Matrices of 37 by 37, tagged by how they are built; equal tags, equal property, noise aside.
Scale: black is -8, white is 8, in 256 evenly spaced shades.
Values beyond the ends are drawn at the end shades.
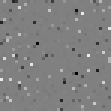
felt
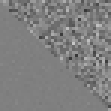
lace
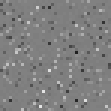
felt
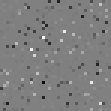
felt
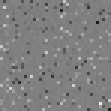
felt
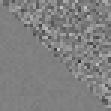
lace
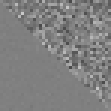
lace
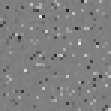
felt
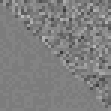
lace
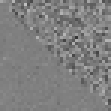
lace
